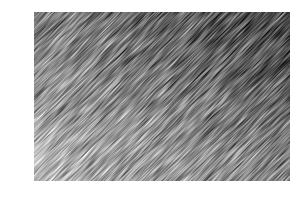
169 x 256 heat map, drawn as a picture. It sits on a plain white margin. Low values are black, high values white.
Grain: diagonal, up to the right. Ninth with the highest average: bottom left. Mirror symmetry: none. Slope: up to the bottom left. Odd rows or columns: none.
